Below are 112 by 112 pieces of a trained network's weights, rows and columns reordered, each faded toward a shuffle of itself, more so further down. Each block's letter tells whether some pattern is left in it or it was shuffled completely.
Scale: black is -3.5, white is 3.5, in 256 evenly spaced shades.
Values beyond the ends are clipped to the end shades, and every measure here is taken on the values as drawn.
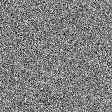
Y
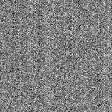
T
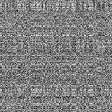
T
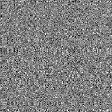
T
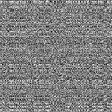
T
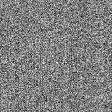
T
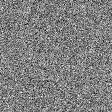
Y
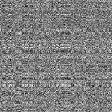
T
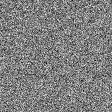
Y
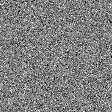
Y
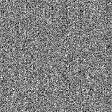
T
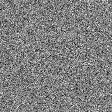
Y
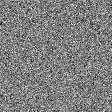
Y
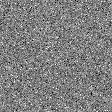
Y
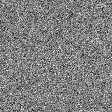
Y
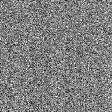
T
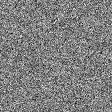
Y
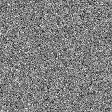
Y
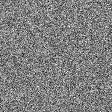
Y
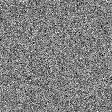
Y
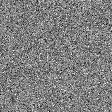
Y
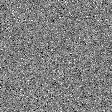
Y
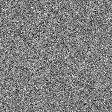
Y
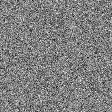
Y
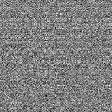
T
